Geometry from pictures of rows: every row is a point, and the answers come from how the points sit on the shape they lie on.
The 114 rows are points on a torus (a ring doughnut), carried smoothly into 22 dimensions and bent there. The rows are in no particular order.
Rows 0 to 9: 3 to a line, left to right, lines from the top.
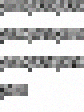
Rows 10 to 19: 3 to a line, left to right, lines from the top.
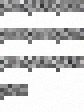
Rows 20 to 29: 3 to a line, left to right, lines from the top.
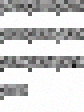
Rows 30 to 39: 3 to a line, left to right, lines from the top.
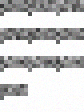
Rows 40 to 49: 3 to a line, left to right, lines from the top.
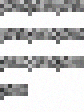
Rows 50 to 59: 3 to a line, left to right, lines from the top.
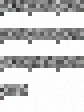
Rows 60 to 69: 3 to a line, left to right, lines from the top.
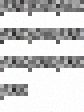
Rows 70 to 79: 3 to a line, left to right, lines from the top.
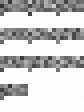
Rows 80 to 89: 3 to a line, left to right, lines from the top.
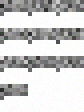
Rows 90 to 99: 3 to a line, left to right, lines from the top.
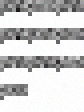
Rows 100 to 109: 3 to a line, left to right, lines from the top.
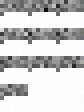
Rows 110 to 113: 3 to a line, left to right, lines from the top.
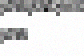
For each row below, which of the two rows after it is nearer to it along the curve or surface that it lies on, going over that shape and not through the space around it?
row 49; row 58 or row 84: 58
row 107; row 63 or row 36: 36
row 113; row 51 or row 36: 36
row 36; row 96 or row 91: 96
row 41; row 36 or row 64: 36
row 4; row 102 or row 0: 102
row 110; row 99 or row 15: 15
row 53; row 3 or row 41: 3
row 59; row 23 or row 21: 21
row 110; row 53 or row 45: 45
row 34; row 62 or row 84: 84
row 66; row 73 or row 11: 11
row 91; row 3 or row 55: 3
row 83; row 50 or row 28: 28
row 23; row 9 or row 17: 9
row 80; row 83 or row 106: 106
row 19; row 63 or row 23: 23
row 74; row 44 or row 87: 87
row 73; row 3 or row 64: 3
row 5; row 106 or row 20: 106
